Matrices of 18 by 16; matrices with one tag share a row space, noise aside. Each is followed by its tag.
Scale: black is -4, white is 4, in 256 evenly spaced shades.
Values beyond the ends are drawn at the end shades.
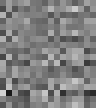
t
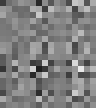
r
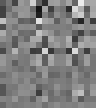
r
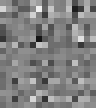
r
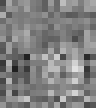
t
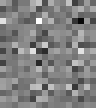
r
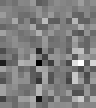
r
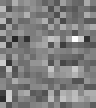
t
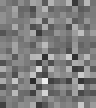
r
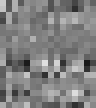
t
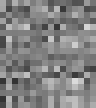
t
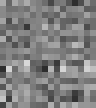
t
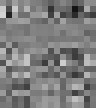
t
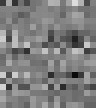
t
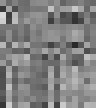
t
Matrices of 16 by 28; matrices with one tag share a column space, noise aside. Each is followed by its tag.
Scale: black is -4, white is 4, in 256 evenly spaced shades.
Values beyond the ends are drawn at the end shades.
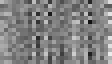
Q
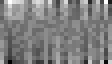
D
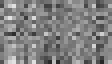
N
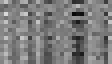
Q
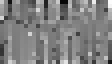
D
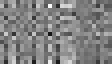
N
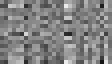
N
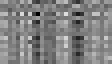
Q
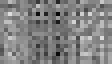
Q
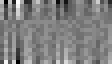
D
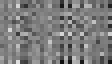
N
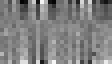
D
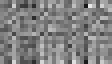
N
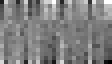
D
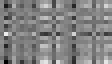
N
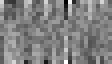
D
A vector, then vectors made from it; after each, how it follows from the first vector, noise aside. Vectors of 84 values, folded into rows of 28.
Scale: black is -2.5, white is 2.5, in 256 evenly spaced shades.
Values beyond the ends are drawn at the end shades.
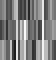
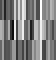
wrapped around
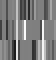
partly zeroed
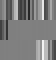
partly zeroed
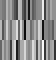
sign-scrambled
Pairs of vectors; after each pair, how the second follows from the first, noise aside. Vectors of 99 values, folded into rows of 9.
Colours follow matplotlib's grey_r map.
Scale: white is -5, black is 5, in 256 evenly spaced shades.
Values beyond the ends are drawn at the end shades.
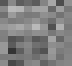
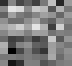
scaled up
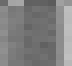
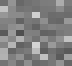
shuffled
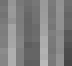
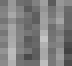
copied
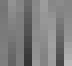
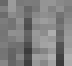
copied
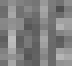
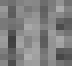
negated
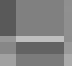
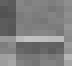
copied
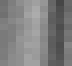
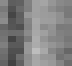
reversed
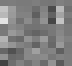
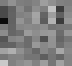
negated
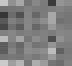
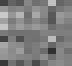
negated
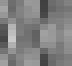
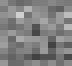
shuffled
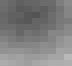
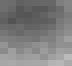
copied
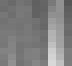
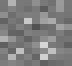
shuffled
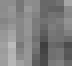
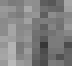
copied
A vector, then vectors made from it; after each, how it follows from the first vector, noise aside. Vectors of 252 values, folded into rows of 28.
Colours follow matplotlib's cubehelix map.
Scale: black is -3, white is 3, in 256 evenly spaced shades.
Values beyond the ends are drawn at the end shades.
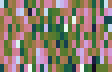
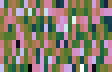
sign-scrambled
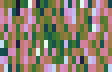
reversed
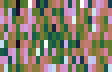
reversed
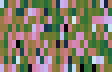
sign-scrambled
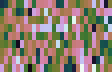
sign-scrambled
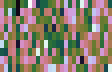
reversed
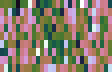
reversed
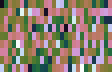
sign-scrambled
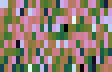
sign-scrambled
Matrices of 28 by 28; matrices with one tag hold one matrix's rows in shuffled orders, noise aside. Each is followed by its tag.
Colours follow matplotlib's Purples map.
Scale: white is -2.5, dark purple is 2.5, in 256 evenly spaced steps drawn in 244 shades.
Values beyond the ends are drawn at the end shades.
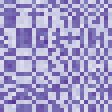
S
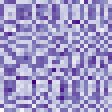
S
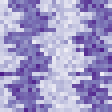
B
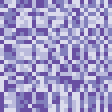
S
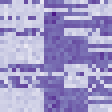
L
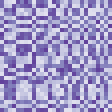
S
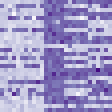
L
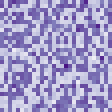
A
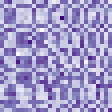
S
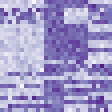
L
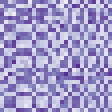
S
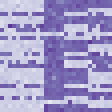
L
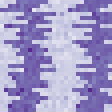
B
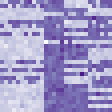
L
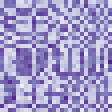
S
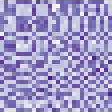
S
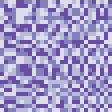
S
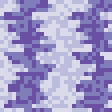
B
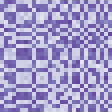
S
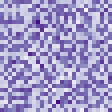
A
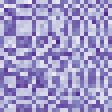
S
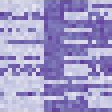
L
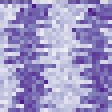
B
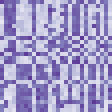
S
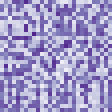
A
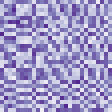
S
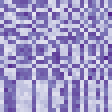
S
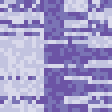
L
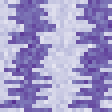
B
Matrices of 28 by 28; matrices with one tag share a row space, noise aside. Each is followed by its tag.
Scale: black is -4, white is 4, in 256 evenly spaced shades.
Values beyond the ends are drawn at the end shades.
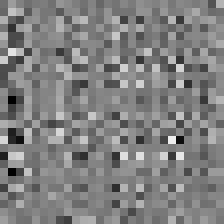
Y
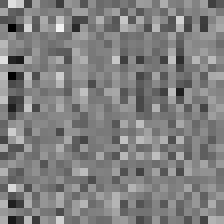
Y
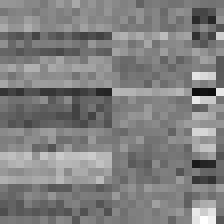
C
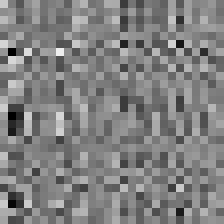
Y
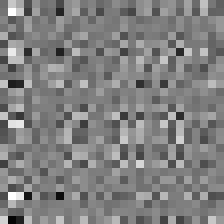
Y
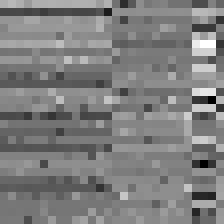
C
